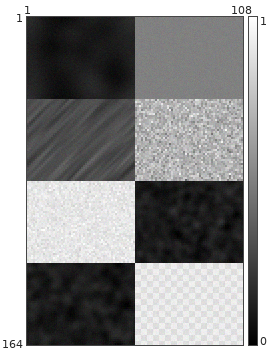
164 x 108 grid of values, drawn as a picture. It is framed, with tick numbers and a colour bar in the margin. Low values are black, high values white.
The table splits into 4 rows of 2 panels. Panel 1,1: very low, smooth, faint in contrast. Panel 1,2: middling, flat. Panel 2,1: low, slanting up to the right, faint in contrast. Panel 2,2: high, fine-grained. Panel 3,1: very high, fine-grained, faint in contrast. Panel 3,2: very low, blotchy, faint in contrast. Panel 4,1: very low, blotchy, faint in contrast. Panel 4,2: very high, checkered, faint in contrast.
